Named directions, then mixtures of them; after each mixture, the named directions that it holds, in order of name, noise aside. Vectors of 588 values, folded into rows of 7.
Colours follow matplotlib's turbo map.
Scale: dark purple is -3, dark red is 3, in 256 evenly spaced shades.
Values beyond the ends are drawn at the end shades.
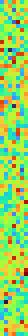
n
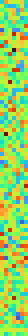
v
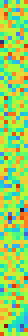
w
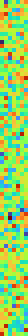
w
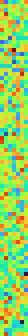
n, v, w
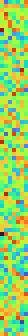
n, v, w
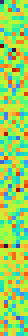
n, v, w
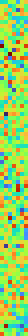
v, w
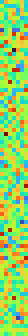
v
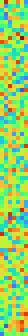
v, w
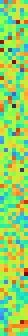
n, w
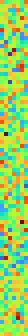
v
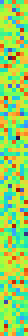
n, w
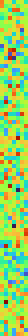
n, v, w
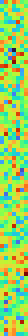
n, v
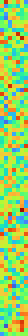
v, w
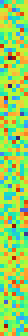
n, w
